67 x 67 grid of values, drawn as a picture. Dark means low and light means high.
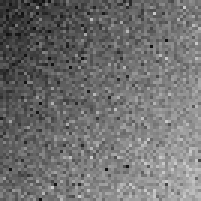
The texture is fine-grained noise. The halves do not mirror each other. No single row or column stands out from its neighbours. There is an overall slope up to the bottom right. The top left is the ninth with the lowest average. The bottom right is the ninth with the highest average.
